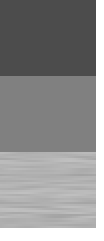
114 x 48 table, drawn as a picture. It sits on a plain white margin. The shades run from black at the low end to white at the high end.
It is made of 3 by 1 panels. Panel 1,1: low, flat. Panel 2,1: middling, flat. Panel 3,1: high, streaked across, faint in contrast.
